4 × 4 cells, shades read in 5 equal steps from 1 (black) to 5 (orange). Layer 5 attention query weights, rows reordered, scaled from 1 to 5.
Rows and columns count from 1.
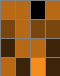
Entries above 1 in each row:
3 4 4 4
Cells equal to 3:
3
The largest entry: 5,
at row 4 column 3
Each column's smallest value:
2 2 1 2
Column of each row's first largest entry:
1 2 2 3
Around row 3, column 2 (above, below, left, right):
4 2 2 4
